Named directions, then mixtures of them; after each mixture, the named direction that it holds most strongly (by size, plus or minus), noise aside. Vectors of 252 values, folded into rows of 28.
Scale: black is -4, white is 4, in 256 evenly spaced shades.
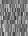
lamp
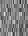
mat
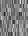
mat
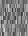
lamp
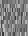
lamp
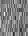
mat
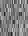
mat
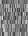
lamp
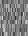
lamp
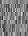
lamp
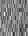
mat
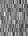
mat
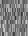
lamp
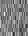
mat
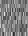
lamp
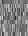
lamp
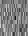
lamp
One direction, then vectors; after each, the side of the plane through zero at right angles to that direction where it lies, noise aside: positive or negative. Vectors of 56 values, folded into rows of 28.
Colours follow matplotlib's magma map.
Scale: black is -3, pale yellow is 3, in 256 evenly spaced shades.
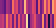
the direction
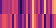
positive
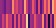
positive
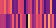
negative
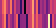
negative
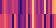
positive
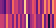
positive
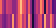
negative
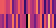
negative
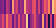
positive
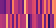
positive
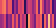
negative
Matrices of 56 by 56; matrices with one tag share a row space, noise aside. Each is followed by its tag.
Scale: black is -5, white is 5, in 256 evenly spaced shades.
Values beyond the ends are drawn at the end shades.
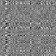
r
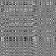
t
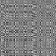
t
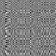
r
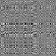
t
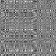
t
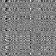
r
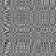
r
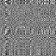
r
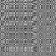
t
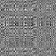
t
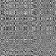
t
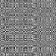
t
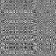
t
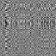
r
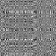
t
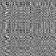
r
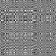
t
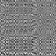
t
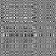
t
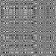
t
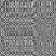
t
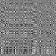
t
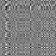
r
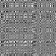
t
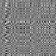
r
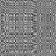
t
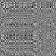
t
